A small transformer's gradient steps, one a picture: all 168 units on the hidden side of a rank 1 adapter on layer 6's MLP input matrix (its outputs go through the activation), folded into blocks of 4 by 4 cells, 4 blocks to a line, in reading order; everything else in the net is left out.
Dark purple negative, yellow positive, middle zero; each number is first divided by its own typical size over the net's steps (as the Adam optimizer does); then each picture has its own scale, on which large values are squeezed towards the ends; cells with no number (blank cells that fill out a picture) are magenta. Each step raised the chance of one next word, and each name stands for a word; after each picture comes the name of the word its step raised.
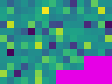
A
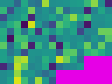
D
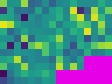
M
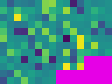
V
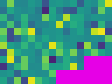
D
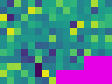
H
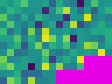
V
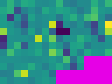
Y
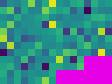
A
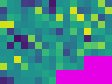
M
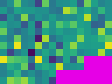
V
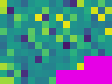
V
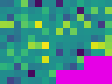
M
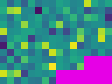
Y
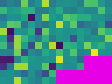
D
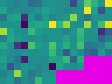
Y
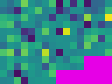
M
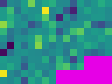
A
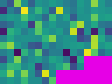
H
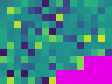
V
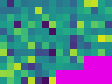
H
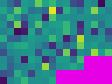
V
